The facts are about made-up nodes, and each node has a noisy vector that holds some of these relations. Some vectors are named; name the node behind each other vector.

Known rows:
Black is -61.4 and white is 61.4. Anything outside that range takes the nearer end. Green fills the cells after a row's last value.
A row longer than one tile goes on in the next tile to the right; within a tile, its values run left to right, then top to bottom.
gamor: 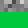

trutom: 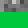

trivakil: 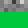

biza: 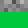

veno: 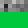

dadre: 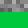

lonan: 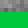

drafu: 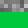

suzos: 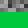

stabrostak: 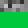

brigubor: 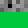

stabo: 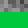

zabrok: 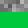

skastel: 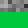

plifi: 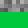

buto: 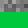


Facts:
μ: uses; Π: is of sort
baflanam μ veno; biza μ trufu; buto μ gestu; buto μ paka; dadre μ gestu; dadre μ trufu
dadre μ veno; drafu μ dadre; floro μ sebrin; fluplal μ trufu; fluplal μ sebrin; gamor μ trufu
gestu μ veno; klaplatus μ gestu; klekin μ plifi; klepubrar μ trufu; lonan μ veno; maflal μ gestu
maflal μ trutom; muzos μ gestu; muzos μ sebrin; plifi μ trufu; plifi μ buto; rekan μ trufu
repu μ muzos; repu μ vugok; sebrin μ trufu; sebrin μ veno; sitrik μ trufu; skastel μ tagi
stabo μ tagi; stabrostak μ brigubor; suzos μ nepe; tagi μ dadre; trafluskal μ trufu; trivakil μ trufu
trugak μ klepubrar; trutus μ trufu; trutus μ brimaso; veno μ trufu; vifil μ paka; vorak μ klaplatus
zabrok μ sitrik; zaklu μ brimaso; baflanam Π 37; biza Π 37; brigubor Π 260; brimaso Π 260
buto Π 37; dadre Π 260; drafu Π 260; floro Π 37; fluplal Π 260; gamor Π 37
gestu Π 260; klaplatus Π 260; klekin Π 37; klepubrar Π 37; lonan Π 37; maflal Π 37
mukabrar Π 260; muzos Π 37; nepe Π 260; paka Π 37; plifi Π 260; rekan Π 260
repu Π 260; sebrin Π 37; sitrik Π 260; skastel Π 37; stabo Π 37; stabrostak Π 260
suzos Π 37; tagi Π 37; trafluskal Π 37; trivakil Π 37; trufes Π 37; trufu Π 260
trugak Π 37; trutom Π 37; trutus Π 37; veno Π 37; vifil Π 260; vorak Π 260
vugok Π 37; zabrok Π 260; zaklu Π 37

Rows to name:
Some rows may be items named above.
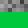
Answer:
maflal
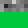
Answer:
paka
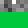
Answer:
gestu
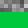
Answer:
drafu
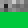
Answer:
veno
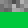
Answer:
rekan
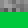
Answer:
floro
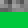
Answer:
vifil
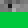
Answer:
mukabrar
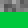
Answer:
vugok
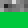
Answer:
paka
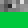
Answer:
brimaso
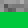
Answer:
sebrin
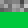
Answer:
drafu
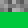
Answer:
repu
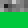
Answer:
paka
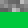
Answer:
fluplal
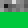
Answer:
paka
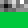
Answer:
trufu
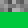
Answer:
repu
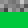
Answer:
klepubrar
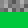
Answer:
zaklu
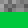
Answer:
tagi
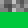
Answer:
klaplatus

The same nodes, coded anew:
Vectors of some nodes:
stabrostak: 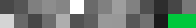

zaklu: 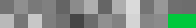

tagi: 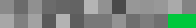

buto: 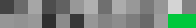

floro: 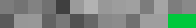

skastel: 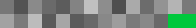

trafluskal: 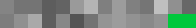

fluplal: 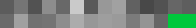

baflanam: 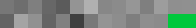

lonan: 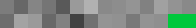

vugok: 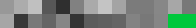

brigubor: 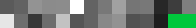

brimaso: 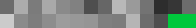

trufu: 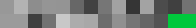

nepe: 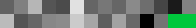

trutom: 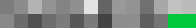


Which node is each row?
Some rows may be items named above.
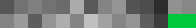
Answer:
klaplatus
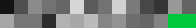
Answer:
vifil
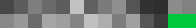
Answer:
vorak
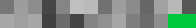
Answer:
klekin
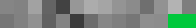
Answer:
muzos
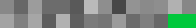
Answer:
tagi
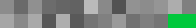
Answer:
tagi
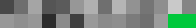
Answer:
buto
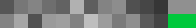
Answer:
klaplatus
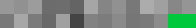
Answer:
veno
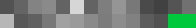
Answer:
mukabrar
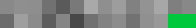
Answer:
sebrin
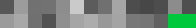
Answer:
plifi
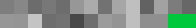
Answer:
trutus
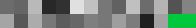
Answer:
suzos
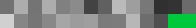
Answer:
brimaso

